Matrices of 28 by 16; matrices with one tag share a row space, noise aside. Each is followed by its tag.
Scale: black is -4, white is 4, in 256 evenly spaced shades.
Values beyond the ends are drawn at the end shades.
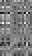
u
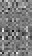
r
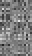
u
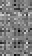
u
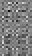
r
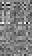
u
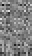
u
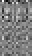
r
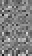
r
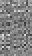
u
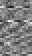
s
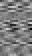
s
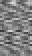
s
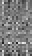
r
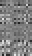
u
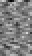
s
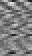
s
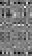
u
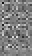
r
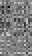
u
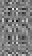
r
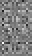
r
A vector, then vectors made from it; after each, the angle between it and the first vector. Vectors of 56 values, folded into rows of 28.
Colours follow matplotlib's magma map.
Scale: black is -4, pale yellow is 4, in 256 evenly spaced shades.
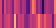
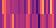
partly opposed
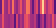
nearly opposite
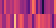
nearly parallel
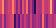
partly opposed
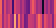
nearly parallel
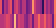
nearly parallel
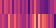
partly aligned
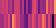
partly aligned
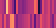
orthogonal
